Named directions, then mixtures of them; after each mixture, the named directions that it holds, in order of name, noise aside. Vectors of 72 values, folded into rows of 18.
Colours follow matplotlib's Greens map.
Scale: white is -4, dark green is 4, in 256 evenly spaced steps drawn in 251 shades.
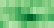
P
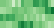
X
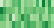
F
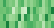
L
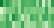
F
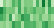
F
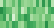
F, L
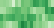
P, X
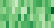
L, X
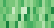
L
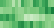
P, X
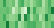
L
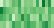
F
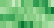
X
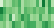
F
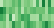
F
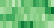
X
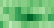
P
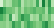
F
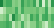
F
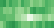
P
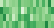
F, L
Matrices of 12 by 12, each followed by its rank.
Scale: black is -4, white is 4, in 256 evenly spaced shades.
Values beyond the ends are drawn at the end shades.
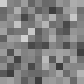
full rank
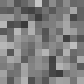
full rank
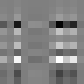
one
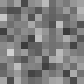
full rank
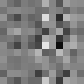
two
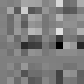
two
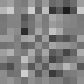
two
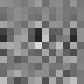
two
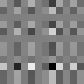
one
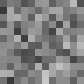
full rank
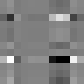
one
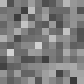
full rank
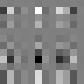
one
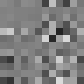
two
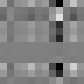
one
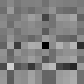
two
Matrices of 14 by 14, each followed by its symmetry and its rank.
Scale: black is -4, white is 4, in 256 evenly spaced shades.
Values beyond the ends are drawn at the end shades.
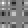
symmetric, rank one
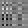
neither, rank one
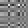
neither, rank one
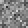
symmetric, full rank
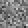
antisymmetric, full rank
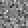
antisymmetric, full rank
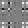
symmetric, rank one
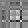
symmetric, rank one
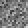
symmetric, full rank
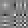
symmetric, rank one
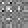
symmetric, rank two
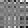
neither, rank one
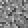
symmetric, full rank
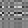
neither, rank one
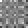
symmetric, rank two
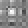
symmetric, rank two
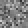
antisymmetric, full rank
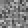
antisymmetric, full rank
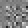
symmetric, rank two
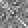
symmetric, full rank
